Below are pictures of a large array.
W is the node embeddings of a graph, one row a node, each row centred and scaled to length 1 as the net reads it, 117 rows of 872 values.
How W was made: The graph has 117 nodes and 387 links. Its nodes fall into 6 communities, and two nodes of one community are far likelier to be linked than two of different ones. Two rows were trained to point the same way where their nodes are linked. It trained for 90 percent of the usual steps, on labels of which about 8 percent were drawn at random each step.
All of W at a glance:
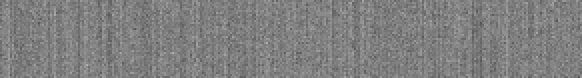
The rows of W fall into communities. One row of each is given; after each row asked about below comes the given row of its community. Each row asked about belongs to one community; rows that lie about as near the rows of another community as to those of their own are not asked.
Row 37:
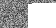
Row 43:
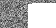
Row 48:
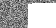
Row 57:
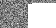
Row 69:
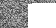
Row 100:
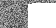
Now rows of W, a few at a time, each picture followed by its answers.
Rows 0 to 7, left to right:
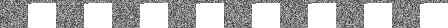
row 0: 57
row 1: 43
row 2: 100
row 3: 48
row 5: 69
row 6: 48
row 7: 69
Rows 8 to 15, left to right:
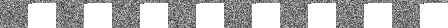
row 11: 48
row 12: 57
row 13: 37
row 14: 48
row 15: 57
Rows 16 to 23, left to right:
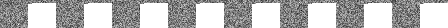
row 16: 37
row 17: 37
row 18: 57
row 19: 57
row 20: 37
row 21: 69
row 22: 69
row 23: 37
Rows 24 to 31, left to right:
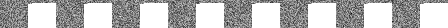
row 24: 57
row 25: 48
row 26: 48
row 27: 69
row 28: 48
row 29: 48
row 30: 57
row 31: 37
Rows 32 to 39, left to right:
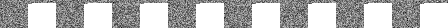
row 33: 48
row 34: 69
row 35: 100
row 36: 43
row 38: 37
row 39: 57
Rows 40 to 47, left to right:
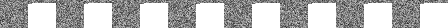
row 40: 48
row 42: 37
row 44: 48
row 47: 48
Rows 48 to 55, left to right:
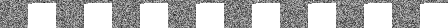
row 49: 57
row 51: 48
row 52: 69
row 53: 37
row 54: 43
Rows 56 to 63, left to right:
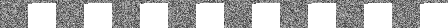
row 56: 43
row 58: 69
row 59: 100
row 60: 100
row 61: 48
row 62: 43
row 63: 37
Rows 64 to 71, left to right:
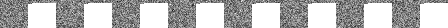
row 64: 37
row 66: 48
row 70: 69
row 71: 37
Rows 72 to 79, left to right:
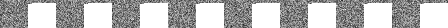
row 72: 48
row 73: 57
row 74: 37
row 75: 69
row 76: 100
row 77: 100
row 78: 37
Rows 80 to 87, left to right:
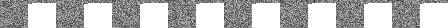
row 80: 100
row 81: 43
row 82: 57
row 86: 57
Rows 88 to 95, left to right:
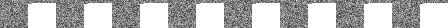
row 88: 100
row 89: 37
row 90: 100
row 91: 37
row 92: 48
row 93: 43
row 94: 69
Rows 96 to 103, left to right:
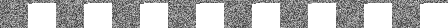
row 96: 69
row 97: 37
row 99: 43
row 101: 57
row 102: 69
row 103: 43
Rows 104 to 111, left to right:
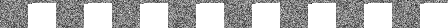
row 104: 57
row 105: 69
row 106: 100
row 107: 43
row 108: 37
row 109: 43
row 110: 100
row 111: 69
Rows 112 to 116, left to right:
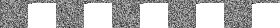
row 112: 48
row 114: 48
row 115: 57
